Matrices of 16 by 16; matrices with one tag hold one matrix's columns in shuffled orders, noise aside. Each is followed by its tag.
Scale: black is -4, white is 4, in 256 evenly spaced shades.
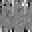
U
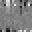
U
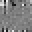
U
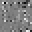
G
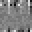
U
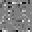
G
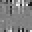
U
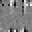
U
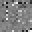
G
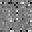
G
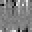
U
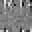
U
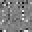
G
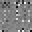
G
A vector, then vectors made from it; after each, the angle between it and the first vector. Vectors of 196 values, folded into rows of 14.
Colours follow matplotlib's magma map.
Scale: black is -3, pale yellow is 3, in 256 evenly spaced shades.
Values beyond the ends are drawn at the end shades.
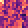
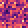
partly aligned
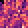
nearly opposite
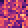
nearly opposite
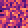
partly opposed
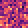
partly opposed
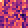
nearly parallel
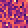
orthogonal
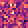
partly aligned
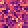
partly aligned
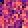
nearly opposite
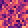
partly opposed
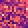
orthogonal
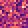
partly aligned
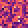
orthogonal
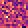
partly aligned
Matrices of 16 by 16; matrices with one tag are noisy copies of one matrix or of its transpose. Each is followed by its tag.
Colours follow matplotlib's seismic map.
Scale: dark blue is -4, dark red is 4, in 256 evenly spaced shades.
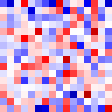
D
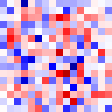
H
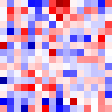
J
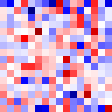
D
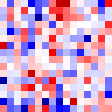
J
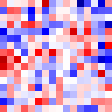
J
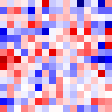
J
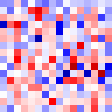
H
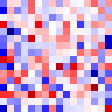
D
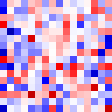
D
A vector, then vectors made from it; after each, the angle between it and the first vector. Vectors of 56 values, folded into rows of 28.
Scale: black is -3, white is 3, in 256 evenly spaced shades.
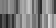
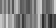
nearly opposite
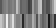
nearly opposite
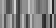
orthogonal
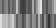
nearly opposite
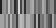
orthogonal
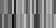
partly aligned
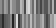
partly aligned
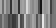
partly aligned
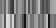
partly opposed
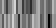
partly opposed
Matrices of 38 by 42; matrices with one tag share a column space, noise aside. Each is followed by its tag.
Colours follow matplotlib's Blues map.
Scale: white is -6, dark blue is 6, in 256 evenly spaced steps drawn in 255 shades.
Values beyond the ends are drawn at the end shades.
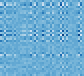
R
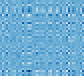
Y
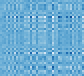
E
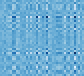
E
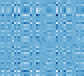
Y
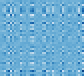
Y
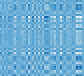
E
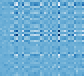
R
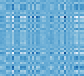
E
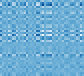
R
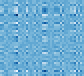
Y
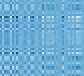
E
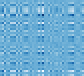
Y
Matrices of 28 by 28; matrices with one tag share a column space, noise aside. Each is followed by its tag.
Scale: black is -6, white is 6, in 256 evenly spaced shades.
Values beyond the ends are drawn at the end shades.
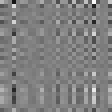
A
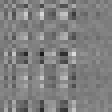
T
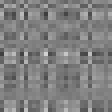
T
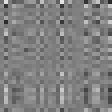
A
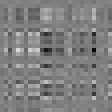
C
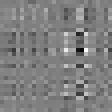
C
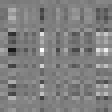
C
